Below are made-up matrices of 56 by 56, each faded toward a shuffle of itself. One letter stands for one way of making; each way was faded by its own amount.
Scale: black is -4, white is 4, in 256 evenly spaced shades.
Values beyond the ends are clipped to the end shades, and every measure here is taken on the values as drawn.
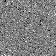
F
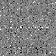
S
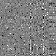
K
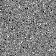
F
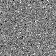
F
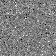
F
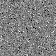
F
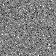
F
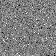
F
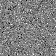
F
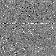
S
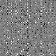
K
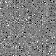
S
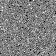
F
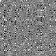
K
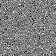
F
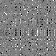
K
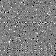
S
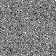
F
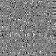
K
